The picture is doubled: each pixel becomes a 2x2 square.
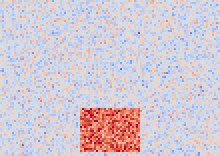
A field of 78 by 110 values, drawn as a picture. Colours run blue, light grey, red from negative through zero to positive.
No regular stripes run through it. An odd patch, higher than its surroundings, sits in the bottom middle. The ninth with the highest average is the bottom middle. The values are skewed, with a long tail toward high values.
